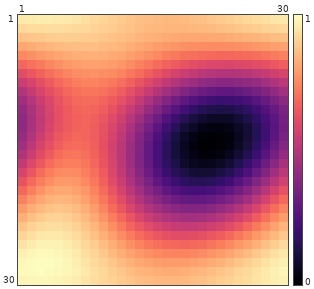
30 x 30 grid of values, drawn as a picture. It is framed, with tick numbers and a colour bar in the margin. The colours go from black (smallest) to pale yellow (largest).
The bottom left is the ninth with the highest average. No regular stripes run through it. No lone cell stands out from its neighbours. The ninth with the lowest average is the middle right. The bottom left is the calmest part.
